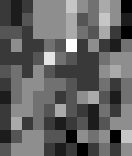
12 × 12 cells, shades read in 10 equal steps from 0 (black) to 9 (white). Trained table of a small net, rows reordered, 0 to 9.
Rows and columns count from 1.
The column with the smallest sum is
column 1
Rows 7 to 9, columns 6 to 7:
4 3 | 2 3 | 6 3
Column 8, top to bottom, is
5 3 4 2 2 2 2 5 2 3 5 0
